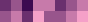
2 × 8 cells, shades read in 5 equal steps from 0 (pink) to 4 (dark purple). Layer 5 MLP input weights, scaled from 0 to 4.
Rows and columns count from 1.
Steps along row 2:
down up down up same down down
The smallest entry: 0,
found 2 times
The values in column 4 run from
0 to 1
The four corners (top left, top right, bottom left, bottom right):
3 1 2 0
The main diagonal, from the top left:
3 1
